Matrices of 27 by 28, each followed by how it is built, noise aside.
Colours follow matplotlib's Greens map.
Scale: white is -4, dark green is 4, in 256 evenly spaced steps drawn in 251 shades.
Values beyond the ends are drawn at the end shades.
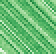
Toeplitz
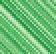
Toeplitz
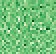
low rank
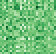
low rank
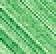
Toeplitz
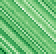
Toeplitz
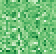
low rank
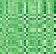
low rank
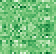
low rank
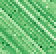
Toeplitz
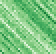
Toeplitz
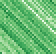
Toeplitz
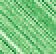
Toeplitz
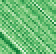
Toeplitz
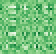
low rank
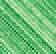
Toeplitz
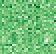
low rank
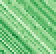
Toeplitz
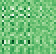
low rank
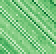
Toeplitz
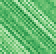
Toeplitz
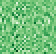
low rank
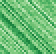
Toeplitz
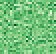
low rank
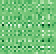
low rank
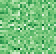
low rank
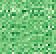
low rank
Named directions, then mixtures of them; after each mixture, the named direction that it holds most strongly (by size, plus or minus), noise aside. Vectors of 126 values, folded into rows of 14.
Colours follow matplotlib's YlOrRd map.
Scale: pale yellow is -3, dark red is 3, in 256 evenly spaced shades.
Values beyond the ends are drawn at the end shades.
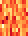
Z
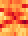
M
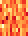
Z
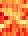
M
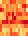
M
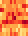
M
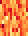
Z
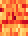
M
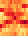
M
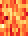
Z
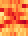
M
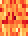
Z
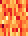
Z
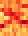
M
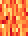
Z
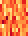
Z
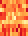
M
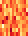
Z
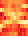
M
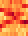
M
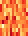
Z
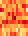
M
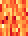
Z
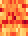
M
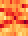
M
